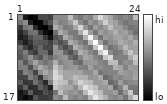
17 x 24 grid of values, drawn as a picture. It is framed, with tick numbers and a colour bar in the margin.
The ninth with the lowest average is the top left. The right part is higher, past a seam about 30% of the way across. Overall the values sit about 50% of the way up the scale. The grain runs diagonally down to the right.
